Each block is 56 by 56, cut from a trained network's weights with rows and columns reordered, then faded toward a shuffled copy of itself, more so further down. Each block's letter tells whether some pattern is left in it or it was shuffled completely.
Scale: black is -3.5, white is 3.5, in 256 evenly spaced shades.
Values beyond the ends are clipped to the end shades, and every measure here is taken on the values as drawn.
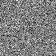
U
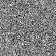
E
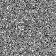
E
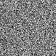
U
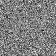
U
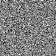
E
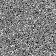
U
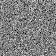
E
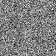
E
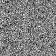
U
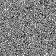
U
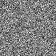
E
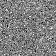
U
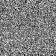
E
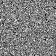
U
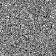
E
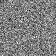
U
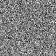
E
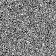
U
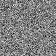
U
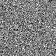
U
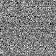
E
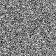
U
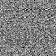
E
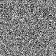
E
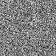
U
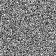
U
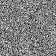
U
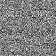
E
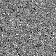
U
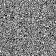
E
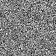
U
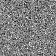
U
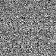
E
